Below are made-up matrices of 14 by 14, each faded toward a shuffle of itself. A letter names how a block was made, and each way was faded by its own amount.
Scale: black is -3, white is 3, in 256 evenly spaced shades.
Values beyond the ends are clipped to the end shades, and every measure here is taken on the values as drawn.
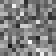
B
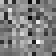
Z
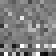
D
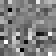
D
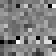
D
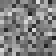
B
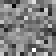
B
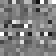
D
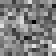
B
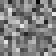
B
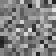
B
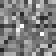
B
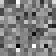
Z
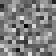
B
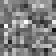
Z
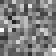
B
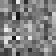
Z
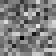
B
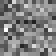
B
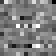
D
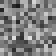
B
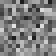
B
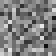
B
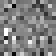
Z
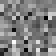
Z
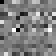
D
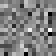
Z
